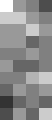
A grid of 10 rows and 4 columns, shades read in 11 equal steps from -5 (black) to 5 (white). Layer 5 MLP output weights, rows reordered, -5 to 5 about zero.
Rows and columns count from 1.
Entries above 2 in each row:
1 2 1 0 0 0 1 0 0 1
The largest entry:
5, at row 1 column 1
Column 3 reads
0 1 3 -1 1 -1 2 0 0 -1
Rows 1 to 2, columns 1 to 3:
5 1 0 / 3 3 1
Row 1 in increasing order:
-2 0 1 5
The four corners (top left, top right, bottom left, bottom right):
5 -2 -2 3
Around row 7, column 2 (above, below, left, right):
-1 1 0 2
